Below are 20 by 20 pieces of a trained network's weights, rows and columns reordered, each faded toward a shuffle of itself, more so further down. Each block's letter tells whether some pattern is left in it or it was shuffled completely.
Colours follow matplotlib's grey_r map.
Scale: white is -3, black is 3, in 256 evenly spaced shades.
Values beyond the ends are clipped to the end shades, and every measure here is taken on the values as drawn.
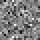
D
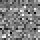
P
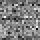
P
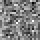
D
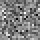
D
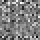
P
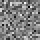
D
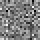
P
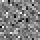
D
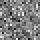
D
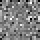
P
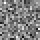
D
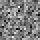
D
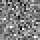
D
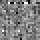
P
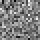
P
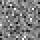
D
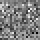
P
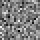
D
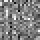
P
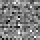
P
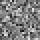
D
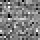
P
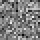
D
